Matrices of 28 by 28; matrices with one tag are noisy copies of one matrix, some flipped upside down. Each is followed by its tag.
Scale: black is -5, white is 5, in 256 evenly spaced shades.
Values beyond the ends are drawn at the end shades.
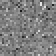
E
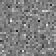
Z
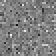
Z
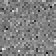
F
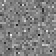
Z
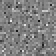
Z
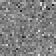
E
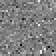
E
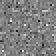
Z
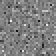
Z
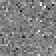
E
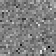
E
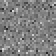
F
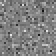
Z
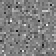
Z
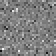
F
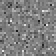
Z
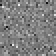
F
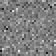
F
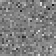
E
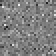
F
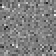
F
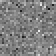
E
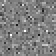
Z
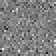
F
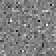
Z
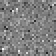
F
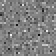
Z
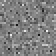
Z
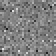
F
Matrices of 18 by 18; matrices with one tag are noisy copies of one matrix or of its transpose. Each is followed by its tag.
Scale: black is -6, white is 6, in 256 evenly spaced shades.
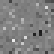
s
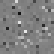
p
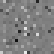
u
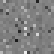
u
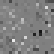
s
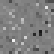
s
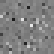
p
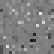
s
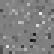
s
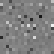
u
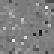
s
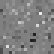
s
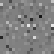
u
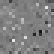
s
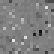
s
